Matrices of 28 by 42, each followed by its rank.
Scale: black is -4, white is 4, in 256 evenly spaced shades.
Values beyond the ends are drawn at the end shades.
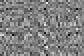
five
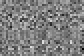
five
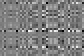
two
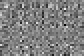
five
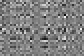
three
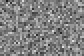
full rank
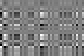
one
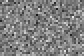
full rank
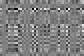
two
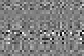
three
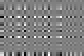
one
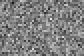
full rank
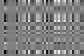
one
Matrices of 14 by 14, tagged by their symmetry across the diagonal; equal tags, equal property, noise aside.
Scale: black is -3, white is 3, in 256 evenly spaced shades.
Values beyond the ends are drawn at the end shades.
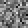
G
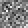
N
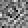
N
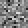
G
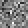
G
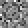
N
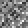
N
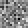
N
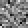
G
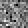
G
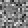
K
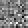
K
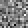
K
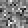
K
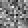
K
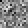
N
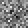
N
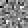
N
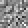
N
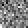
G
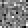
K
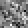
K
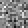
G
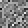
N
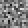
K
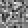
K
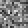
G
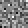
K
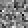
G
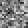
G
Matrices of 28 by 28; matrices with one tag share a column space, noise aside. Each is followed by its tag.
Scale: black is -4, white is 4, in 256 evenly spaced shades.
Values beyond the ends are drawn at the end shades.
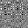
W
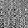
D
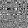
W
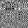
W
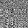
D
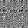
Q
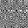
Q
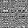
Q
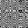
Q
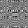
Q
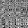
D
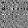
W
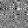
W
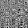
D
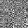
D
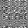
Q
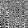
D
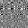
W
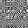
Q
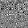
W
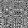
D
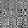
D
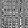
D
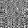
D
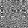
Q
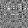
W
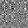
W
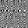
Q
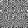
Q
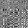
D
